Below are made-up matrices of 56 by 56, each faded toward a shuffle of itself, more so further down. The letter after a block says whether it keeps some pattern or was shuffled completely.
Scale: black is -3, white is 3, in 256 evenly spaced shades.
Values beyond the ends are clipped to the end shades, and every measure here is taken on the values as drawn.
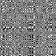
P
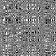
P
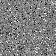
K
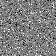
K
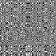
P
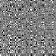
P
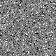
K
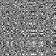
P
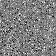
K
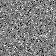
K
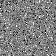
K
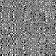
P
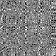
P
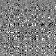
P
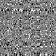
P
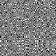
P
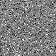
K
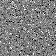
K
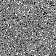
K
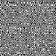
P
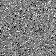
K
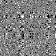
P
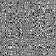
P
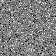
K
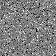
K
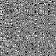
P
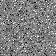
K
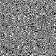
P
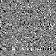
P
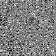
P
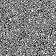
K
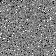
K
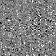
P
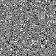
P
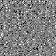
P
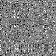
P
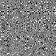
P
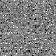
P
